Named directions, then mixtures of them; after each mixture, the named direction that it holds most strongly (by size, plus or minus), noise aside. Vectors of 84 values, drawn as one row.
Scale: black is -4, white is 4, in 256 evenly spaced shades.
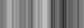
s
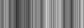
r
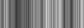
r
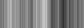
s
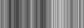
s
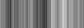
s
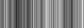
r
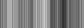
s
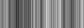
r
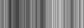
r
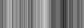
s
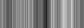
s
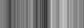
s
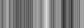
r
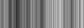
r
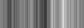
s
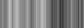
s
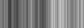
s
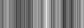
r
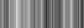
r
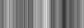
s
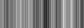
r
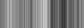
s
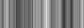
r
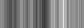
s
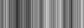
r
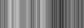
s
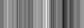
s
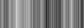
r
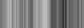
s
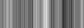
s
